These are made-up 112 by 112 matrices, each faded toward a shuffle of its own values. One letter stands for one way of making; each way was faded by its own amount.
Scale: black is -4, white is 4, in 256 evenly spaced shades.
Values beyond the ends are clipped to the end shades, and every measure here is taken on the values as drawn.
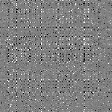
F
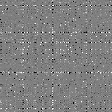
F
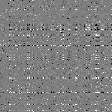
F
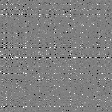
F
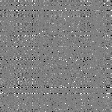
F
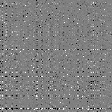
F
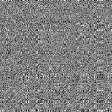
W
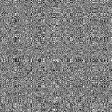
W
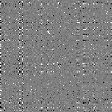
F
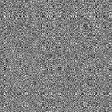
W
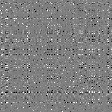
F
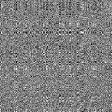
W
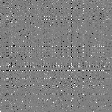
F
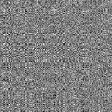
W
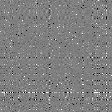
F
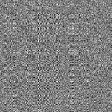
W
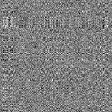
W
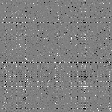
F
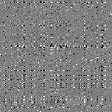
F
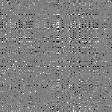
F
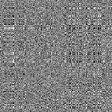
W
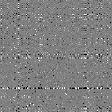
F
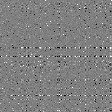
F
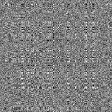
W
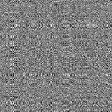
W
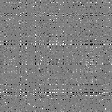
F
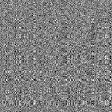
W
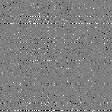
F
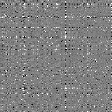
F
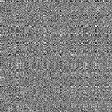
W
